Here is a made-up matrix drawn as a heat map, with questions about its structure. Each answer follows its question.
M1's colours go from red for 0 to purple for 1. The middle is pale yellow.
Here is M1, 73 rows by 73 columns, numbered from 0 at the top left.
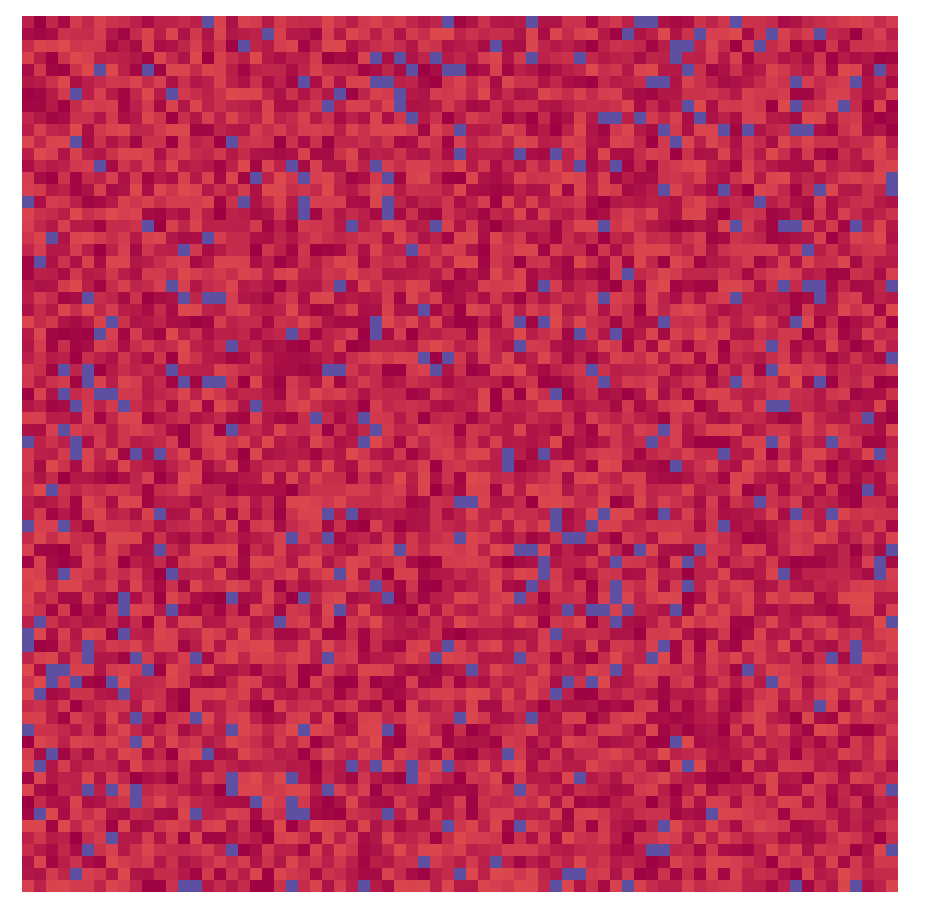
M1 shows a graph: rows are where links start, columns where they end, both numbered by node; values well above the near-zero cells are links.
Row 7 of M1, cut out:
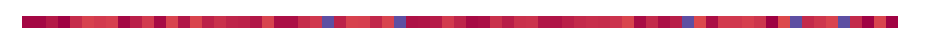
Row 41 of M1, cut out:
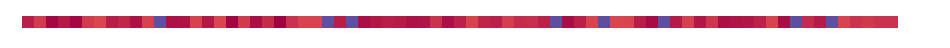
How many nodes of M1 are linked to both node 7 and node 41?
2
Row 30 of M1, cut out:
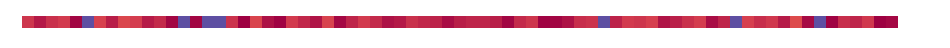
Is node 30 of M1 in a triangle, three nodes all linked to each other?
no
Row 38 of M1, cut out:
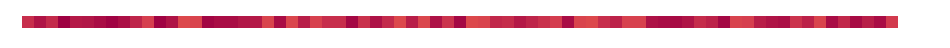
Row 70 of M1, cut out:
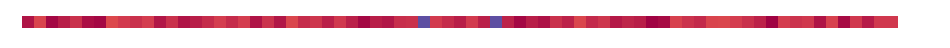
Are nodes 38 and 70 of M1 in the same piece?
no
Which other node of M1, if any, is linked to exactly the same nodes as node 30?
node 23
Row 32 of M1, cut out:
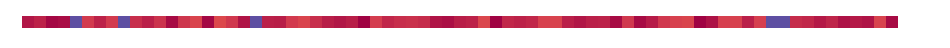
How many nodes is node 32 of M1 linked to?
5
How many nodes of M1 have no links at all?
1
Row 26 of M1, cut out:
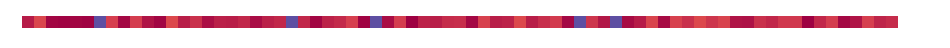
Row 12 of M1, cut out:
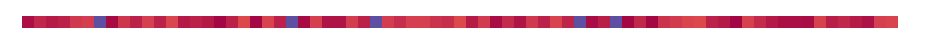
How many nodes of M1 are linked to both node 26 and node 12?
5
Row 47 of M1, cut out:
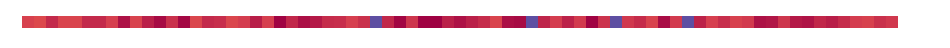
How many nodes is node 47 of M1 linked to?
4
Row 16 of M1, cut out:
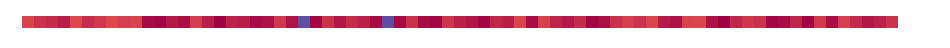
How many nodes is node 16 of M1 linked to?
2
